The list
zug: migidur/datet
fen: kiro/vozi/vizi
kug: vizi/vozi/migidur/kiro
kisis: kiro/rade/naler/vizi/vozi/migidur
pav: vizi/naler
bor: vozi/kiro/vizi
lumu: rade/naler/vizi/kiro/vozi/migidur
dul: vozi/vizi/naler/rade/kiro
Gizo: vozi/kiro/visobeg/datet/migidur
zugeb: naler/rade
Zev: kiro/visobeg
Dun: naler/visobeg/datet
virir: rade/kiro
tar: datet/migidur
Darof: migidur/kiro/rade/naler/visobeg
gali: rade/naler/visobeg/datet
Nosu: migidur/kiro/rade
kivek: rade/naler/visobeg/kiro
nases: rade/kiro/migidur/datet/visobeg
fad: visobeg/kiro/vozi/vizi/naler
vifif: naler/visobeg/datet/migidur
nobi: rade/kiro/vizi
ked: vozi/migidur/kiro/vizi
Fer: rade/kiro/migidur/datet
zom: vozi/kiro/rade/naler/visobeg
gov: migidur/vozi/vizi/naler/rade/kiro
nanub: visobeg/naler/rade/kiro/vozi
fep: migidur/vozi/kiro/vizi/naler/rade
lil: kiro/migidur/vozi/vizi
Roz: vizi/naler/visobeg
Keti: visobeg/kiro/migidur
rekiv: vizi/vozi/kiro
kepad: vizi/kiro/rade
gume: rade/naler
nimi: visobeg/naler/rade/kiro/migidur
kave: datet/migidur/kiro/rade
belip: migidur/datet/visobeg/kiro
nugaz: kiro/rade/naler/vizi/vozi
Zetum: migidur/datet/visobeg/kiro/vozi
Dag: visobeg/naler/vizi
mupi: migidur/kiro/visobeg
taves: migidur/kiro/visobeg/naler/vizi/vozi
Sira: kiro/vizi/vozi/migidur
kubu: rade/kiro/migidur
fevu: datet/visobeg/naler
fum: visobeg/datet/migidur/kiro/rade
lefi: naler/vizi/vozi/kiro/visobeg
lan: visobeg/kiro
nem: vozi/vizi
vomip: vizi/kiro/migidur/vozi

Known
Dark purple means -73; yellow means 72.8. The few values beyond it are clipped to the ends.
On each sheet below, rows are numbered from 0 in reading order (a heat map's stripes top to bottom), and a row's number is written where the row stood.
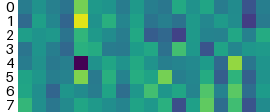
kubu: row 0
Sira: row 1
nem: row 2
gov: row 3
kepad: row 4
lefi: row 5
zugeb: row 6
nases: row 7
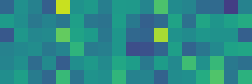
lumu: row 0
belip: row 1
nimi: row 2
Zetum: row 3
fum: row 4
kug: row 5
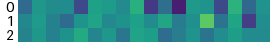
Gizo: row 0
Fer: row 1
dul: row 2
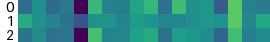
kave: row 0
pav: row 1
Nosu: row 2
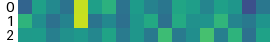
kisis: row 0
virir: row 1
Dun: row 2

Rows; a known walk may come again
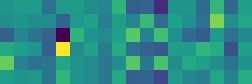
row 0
ked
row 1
Roz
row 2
fep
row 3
lil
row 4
gume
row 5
nem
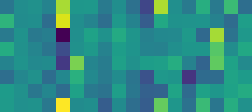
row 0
nanub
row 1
nobi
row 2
kepad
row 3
pav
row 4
Darof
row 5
taves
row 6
belip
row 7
Dag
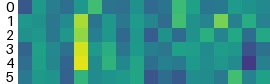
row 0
tar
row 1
lan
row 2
vifif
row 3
kisis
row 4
Sira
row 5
vomip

